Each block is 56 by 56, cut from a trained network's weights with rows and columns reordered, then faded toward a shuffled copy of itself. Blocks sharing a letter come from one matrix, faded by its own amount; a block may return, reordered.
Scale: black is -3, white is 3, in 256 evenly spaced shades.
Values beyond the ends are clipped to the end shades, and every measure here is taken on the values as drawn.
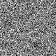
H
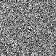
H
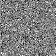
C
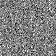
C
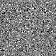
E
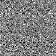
E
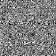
E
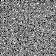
C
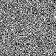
H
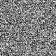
H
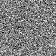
H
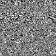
E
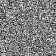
H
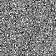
C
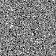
C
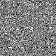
E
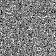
C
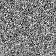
H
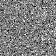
C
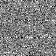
E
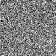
H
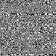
E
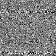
E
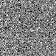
C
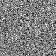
H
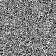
H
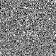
E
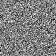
H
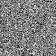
C
